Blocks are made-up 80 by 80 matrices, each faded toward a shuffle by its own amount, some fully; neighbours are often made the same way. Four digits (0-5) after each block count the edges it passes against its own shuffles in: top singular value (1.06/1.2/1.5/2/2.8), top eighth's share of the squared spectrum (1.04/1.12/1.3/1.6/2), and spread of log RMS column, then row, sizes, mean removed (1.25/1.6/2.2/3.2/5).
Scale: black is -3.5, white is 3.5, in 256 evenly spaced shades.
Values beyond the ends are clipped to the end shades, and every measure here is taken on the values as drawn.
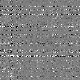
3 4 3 4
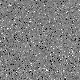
0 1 0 0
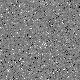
0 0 0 0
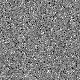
2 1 0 0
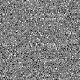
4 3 1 1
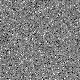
1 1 0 0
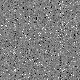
1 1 1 0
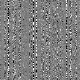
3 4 4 0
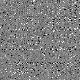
4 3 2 2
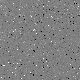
1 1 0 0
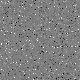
1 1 0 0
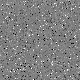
0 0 0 0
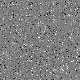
1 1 0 0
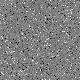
0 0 0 0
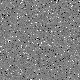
0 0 0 0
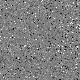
1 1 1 0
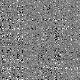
2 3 3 3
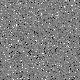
2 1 0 0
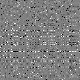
4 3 1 2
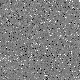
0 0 0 0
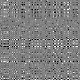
5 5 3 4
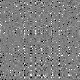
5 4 2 2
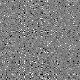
4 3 2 2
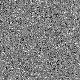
1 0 0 0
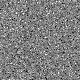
0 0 0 0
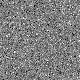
1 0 0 0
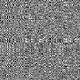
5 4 3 3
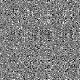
4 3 2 2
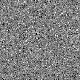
3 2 1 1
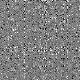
3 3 3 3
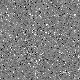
2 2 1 1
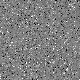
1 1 1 0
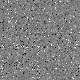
1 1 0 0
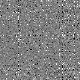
3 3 2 2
